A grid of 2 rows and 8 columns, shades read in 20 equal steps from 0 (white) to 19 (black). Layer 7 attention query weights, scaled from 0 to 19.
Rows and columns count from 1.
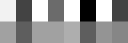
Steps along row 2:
up down same down up down up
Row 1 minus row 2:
-6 2 -7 4 -6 7 -8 5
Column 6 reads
19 12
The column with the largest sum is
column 6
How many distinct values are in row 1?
5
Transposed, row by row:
1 7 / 14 12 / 0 7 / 11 7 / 0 6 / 19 12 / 0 8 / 14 9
